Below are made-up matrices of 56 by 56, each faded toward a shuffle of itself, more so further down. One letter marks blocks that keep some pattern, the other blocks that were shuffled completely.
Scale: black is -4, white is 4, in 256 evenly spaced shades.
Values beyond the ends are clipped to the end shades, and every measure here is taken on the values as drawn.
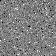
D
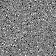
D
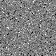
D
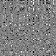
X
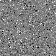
D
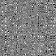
X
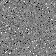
D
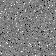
D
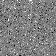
D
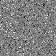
D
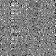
X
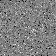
D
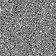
D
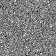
D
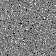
D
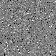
D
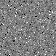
D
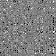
X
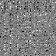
X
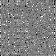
X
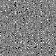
X
